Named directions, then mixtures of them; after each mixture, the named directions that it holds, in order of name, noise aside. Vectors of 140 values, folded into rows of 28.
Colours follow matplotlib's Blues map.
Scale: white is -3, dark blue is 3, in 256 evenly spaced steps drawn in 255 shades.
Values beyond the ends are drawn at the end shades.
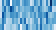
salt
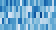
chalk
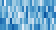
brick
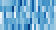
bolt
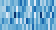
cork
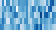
brick, cork, salt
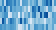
brick, chalk, salt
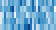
bolt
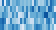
brick, salt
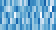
cork, salt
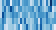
salt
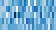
cork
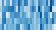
bolt, cork, salt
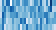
salt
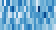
bolt, brick, salt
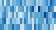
bolt, brick, salt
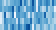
bolt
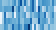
bolt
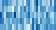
bolt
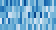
chalk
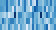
bolt, chalk, cork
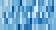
bolt, chalk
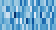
cork
